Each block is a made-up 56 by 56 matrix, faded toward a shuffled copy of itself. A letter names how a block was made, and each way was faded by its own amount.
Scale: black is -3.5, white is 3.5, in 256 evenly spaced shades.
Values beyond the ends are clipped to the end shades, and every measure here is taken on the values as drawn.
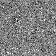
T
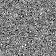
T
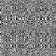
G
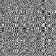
G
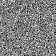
T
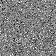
T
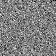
T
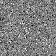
T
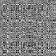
G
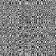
G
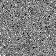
T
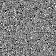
T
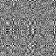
G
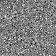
T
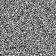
T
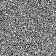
T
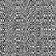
G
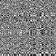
G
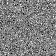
T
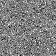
T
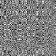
G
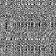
G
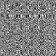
G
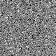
T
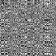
G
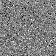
T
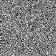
T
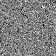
T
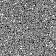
T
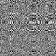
G
